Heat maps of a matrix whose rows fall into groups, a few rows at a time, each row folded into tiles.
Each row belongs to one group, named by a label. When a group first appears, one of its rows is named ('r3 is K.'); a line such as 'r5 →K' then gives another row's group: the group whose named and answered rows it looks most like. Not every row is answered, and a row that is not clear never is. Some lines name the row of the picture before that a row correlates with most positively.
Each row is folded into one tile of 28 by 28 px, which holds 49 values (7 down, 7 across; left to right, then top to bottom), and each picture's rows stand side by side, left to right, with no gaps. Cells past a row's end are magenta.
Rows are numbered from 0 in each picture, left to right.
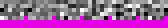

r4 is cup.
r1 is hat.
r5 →cup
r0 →hat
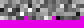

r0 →hat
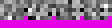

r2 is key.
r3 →key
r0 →cup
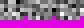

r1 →cup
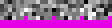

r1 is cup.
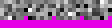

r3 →key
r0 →cup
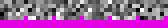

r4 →hat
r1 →hat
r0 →key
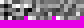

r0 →cup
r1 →hat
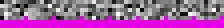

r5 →hat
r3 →cup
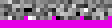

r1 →hat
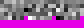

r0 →cup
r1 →hat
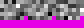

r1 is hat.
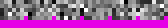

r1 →key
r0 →key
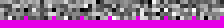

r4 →hat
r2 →cup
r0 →cup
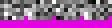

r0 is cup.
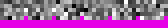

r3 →hat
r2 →cup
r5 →hat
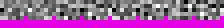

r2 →cup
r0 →hat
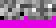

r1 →key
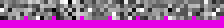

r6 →hat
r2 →key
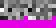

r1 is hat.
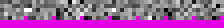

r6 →key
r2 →key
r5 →cup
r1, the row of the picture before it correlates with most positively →0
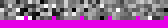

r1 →cup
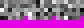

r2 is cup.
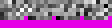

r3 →key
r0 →key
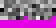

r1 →cup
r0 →hat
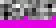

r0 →cup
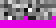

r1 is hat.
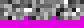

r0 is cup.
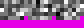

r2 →key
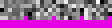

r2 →cup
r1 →key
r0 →hat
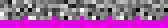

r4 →cup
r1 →hat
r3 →cup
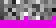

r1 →cup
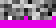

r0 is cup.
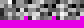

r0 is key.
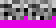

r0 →cup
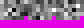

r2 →key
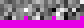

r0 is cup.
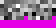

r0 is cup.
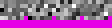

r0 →hat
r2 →hat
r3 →hat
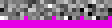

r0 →hat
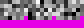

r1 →key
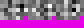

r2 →key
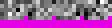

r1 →key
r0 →key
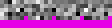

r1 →cup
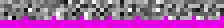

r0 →cup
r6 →hat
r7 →hat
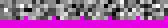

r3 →key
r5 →cup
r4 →key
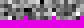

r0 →cup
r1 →key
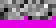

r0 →key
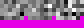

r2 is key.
